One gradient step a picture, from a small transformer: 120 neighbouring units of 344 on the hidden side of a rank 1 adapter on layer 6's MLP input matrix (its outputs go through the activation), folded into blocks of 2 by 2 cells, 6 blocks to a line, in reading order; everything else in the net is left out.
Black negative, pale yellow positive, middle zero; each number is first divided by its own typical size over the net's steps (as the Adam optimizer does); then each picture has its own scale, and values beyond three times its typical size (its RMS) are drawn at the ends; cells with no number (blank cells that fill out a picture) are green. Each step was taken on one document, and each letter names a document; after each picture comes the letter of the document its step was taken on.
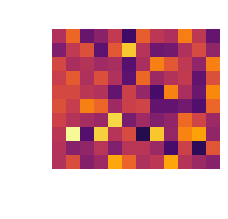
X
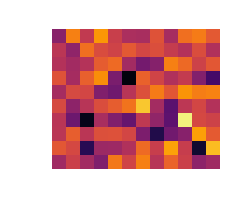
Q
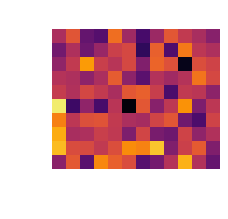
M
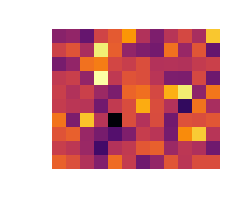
Q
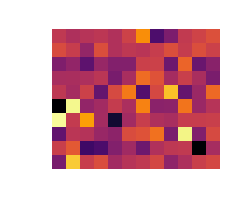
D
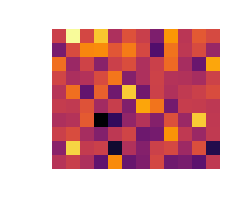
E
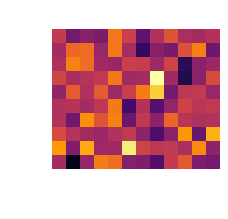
E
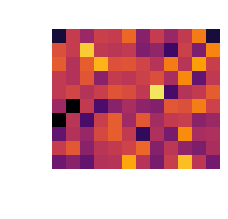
M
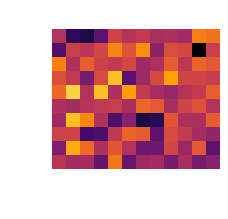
E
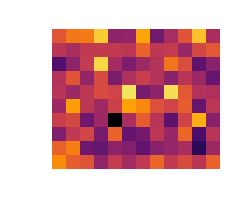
D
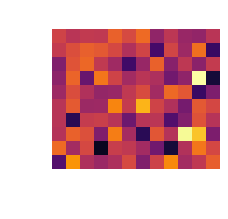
X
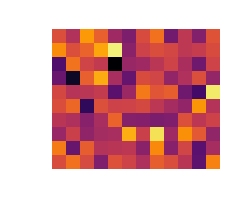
Q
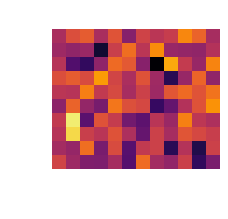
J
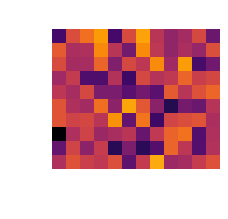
M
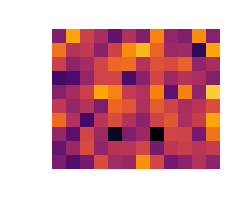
Q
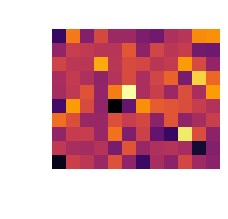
D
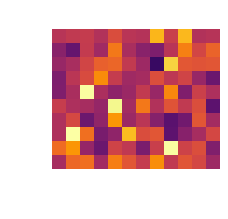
J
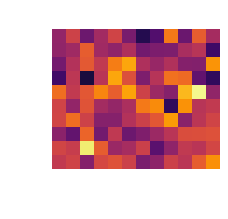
J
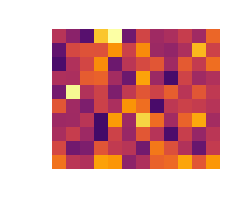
E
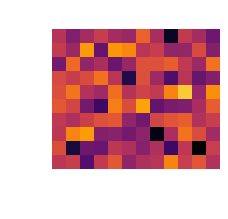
X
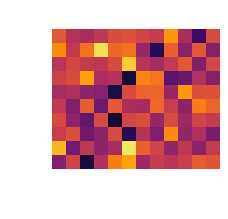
X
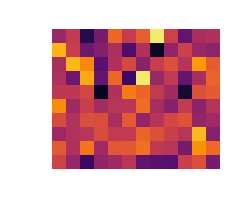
M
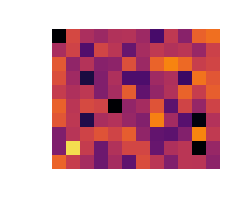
D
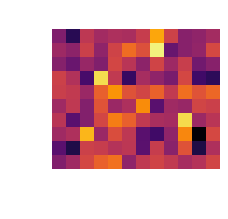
X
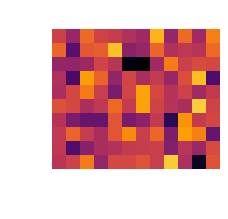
Q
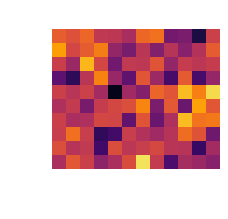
Q
